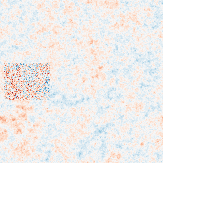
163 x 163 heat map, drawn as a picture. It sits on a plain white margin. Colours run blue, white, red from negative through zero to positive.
Neither half mirrors the other. No row or column stands out. In the middle left lies a patch that is rougher than the rest. There are no regular stripes. Values change most from cell to cell in the middle left. The distribution is heavy-tailed on both sides.
